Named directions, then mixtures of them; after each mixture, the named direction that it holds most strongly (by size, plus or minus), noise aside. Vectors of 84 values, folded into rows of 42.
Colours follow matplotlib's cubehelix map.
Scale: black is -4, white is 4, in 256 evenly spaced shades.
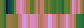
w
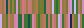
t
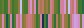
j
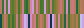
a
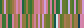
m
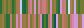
j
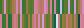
m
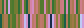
a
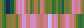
w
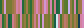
m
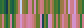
j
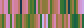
j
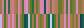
a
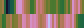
w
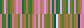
m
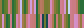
j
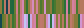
a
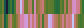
w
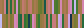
t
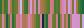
j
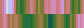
w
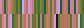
m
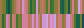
w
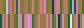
t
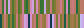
a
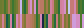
j
